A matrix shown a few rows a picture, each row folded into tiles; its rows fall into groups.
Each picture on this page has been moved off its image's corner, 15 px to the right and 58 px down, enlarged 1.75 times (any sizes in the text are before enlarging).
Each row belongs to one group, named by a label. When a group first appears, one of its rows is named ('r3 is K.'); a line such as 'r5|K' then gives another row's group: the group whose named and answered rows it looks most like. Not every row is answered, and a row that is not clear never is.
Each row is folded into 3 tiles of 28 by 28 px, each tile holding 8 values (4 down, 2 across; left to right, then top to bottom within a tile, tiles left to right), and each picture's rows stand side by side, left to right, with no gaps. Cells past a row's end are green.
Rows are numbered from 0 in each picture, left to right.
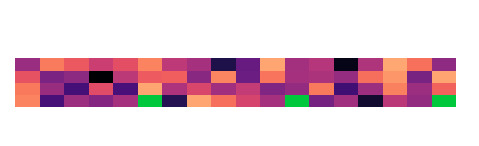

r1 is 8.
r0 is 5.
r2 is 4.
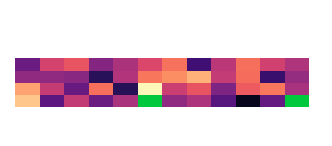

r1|4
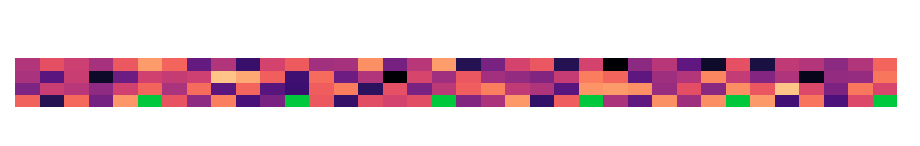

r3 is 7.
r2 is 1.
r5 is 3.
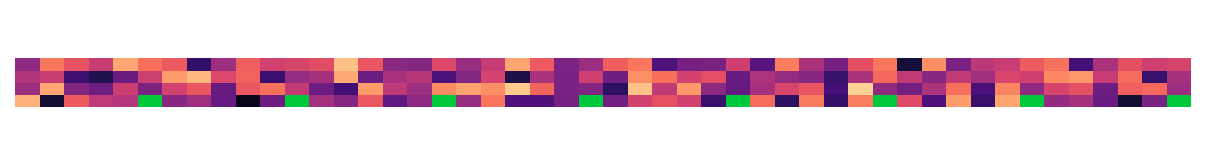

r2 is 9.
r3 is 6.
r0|3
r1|4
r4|8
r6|3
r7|4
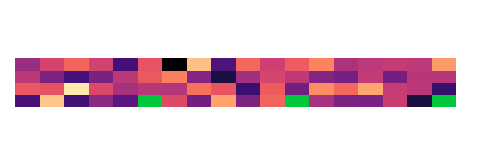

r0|6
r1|3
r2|6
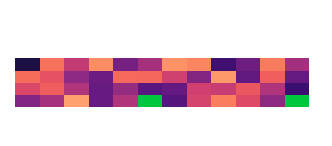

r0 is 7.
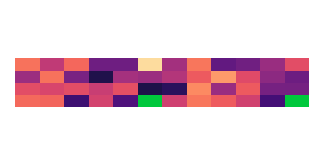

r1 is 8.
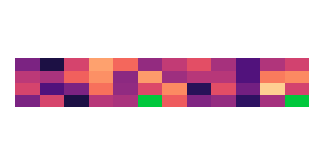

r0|4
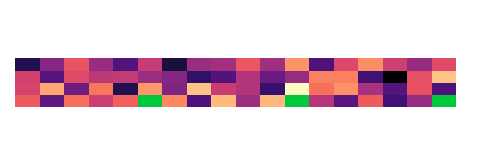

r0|1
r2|7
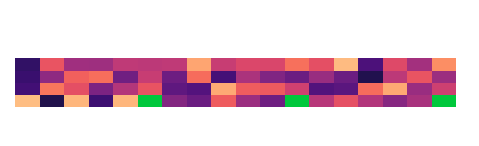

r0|3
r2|9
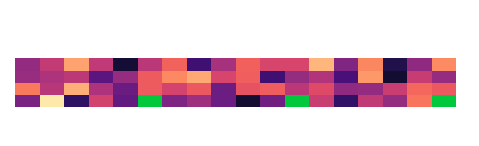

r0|6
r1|4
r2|1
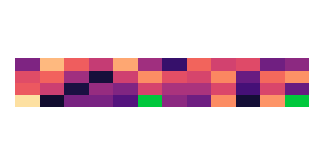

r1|7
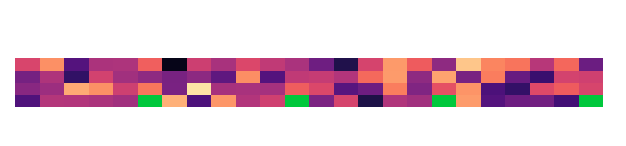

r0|9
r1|3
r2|4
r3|5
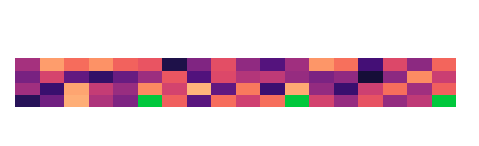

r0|9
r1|1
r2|9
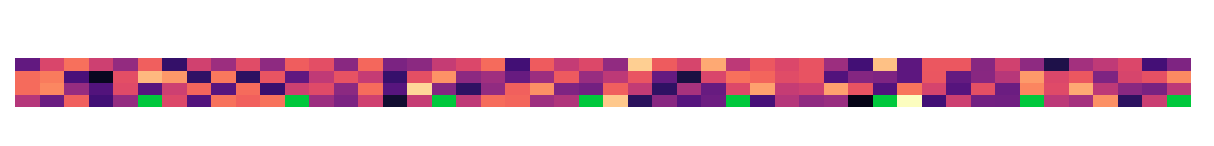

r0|7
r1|1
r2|7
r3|9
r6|5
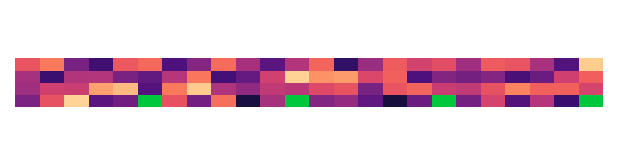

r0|8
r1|7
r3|6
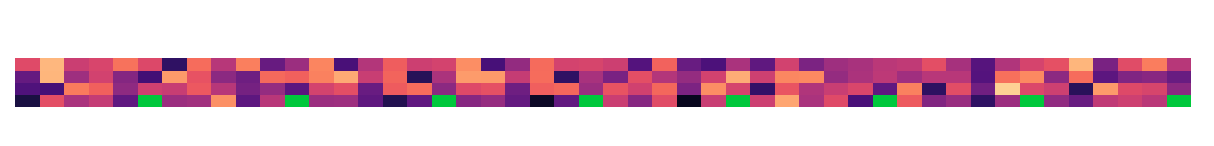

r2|4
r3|4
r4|7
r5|8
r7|9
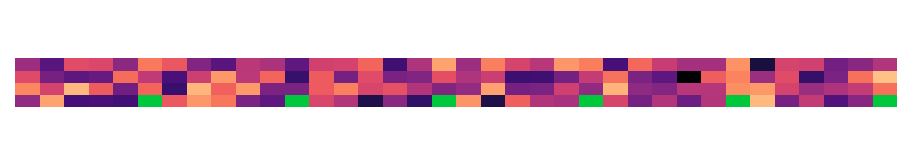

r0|6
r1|8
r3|3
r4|5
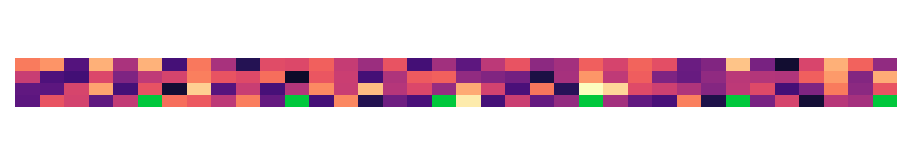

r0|9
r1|8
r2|6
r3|5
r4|6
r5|4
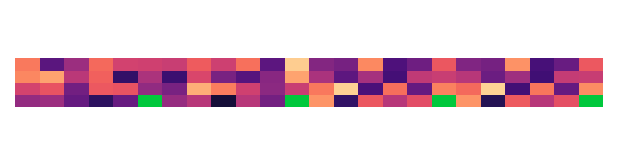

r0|4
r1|6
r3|1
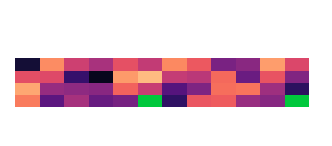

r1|8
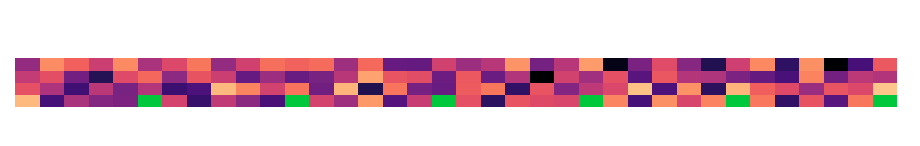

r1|9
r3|1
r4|1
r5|1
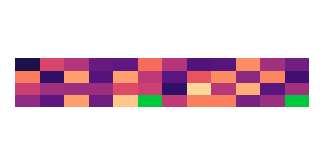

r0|1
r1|8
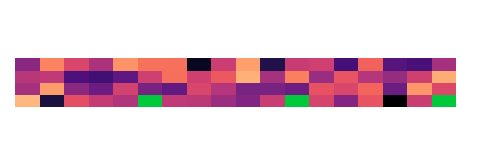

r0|3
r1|4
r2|7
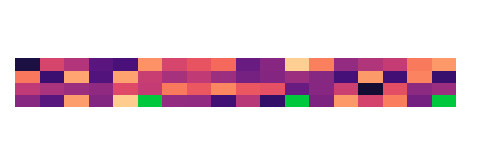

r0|1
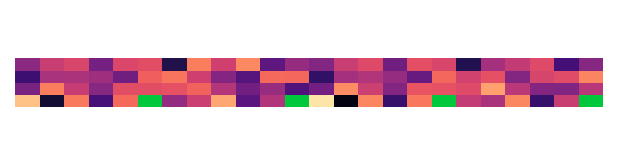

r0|3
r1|7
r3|7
